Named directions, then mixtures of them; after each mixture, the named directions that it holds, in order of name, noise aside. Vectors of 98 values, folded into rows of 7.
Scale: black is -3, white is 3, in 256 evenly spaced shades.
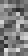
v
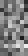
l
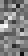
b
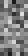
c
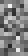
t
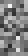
t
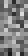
c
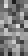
c, v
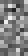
b, t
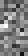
b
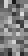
c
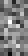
c, l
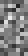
b, t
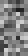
v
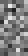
b, t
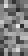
c, v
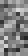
v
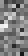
b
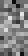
b, c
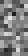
c, t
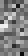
b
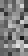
l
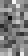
b, c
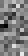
b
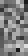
l, t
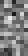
c, t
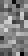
b, c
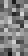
c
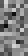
b, c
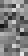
b, v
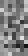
l
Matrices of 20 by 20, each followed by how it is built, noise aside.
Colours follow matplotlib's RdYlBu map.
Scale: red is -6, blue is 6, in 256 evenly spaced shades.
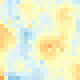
smooth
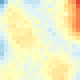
smooth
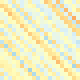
Toeplitz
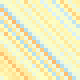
Toeplitz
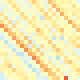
Toeplitz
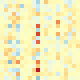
uneven columns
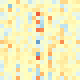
uneven columns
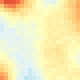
smooth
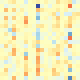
uneven columns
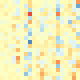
uneven columns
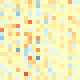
uneven columns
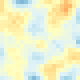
smooth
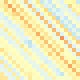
Toeplitz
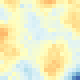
smooth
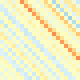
Toeplitz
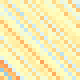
Toeplitz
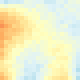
smooth
